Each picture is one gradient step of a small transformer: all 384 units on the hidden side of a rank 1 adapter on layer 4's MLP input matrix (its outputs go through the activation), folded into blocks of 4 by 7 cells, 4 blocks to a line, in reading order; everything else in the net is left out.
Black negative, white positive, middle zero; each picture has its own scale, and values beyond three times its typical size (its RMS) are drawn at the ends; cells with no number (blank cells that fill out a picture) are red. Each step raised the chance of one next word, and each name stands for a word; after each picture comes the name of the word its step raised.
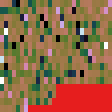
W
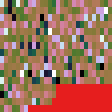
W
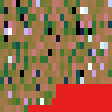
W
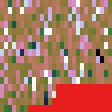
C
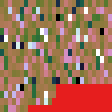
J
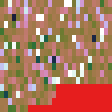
J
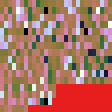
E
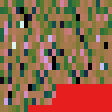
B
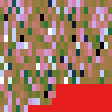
W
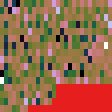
E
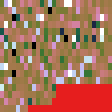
J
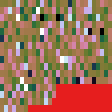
J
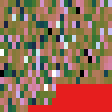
E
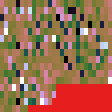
C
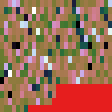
B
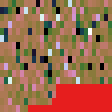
J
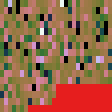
C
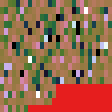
E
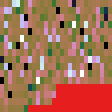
B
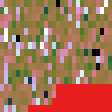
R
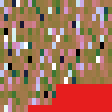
W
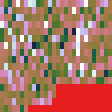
C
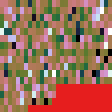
C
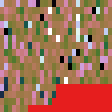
W
